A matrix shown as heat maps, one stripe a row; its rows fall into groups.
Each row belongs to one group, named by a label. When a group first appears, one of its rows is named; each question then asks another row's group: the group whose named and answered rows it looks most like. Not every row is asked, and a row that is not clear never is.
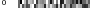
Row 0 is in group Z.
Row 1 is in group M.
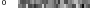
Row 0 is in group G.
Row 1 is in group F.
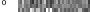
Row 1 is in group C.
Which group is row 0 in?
C
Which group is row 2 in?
M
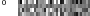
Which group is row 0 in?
Z
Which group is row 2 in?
M
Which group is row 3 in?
Z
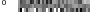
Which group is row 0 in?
C
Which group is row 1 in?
G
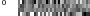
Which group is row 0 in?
G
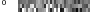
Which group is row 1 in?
M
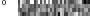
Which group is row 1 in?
G
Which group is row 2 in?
F
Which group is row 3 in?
G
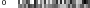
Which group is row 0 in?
M
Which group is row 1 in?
F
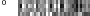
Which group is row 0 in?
Z
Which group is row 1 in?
Z
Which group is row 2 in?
Z
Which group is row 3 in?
M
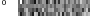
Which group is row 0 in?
G
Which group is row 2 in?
F
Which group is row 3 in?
C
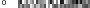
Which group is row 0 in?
Z
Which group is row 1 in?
M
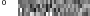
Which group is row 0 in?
F
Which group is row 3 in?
M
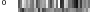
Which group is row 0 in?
Z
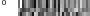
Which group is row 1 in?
G
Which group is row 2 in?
G
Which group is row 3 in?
C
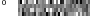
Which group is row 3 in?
G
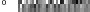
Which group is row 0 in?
Z
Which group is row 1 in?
G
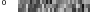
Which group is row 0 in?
C
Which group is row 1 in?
F
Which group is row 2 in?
F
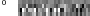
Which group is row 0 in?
G
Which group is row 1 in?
F
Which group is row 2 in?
Z
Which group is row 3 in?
Z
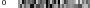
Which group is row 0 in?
G
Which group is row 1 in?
C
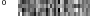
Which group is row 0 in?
G
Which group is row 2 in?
G
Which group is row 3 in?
G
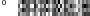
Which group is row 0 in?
G
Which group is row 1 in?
M
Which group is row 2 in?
G
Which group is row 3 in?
M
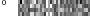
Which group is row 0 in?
Z
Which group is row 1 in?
M
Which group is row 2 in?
F
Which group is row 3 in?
M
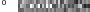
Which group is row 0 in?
Z
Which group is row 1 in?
M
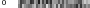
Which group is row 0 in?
C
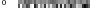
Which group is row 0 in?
F
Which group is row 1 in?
M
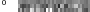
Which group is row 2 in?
M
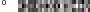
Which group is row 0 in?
F
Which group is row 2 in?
F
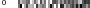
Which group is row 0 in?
M
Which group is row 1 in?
Z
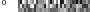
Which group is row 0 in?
Z
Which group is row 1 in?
M
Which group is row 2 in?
F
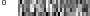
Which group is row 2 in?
M
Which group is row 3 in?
G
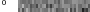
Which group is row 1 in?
C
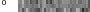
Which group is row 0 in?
C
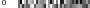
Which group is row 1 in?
M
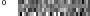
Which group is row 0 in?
F
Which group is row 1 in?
C
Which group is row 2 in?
F
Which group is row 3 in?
Z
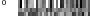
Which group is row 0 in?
Z
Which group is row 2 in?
C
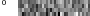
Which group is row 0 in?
F
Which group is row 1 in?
F
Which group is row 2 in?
C
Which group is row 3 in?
G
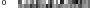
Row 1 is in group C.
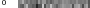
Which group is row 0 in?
C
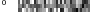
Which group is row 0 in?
M
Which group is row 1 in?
F
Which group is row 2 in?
Z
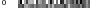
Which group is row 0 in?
Z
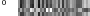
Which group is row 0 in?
C
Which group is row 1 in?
C
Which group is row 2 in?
M
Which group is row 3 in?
C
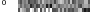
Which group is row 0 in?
F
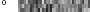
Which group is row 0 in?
F
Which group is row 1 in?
C
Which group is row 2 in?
C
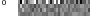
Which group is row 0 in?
Z
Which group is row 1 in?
G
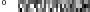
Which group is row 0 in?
F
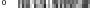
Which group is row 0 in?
M
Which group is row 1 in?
M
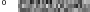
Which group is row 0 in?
C
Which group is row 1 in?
Z
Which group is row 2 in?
G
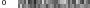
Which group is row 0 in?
F
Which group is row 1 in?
G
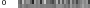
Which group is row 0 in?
C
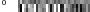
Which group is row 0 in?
G
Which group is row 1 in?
Z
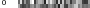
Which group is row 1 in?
G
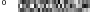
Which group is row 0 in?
G
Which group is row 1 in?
M
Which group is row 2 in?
C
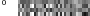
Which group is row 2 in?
C
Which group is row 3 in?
M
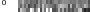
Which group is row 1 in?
F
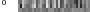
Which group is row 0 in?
Z
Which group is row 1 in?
Z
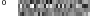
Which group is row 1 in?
M
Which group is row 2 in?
G
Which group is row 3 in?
C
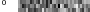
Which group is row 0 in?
C
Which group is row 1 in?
G
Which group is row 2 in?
F
